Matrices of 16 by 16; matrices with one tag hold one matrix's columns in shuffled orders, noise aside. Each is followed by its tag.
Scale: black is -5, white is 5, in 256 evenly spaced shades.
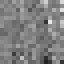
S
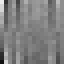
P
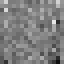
S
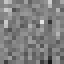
S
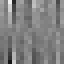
P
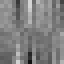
P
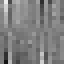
P
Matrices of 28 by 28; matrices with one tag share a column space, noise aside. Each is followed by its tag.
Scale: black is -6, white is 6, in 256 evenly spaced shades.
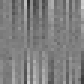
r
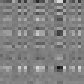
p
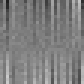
r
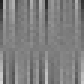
r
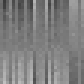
r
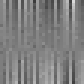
r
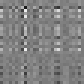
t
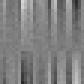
r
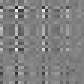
t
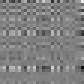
p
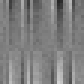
r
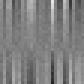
r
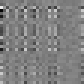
t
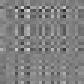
t
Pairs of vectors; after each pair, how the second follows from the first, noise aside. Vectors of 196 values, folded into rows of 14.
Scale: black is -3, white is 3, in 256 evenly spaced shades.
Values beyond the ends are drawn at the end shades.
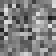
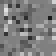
partly zeroed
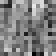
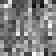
negated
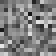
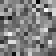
wrapped around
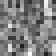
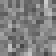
shrunk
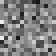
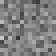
shrunk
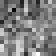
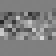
partly zeroed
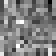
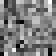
negated
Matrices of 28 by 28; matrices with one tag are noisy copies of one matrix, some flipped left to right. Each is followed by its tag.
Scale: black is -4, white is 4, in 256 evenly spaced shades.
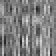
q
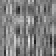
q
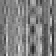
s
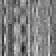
s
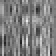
q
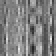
s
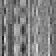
s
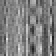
s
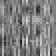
q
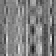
s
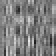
q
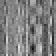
s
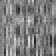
q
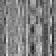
s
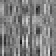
q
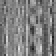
s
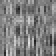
q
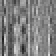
s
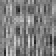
q
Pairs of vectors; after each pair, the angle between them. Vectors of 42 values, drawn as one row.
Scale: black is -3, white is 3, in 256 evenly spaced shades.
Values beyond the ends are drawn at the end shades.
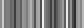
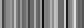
nearly opposite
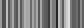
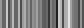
nearly parallel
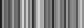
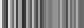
partly opposed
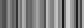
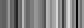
nearly parallel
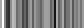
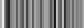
nearly parallel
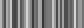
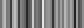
nearly opposite
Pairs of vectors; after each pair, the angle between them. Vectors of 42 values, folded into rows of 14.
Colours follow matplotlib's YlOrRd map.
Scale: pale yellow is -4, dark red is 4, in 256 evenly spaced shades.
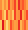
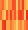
partly aligned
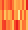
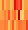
partly opposed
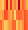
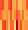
partly opposed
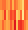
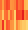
partly opposed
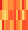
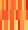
partly opposed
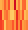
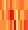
partly opposed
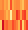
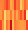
orthogonal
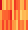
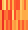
nearly parallel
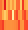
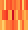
nearly opposite
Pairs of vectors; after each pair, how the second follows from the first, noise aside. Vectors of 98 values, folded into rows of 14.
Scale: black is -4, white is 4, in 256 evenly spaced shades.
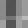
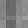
shrunk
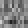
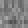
shrunk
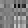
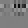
partly zeroed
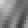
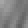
shrunk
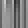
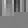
partly zeroed
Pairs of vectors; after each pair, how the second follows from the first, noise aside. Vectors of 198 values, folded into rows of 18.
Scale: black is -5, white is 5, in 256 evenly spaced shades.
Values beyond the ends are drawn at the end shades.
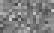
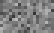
negated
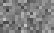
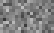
negated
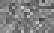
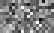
scaled up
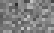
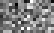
scaled up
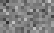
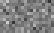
negated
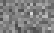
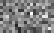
scaled up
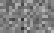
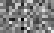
scaled up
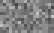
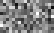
scaled up
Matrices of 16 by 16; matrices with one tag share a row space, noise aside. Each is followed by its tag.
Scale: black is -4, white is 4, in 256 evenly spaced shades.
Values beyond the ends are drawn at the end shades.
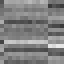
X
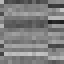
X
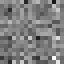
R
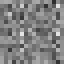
R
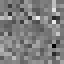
R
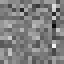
R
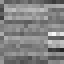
X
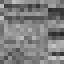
X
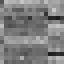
X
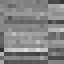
X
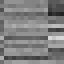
X
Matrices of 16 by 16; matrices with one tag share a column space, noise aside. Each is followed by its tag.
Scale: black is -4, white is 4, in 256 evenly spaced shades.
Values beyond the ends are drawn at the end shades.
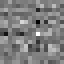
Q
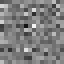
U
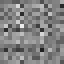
U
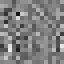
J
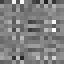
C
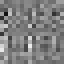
J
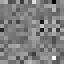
C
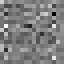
U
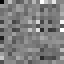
C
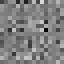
C
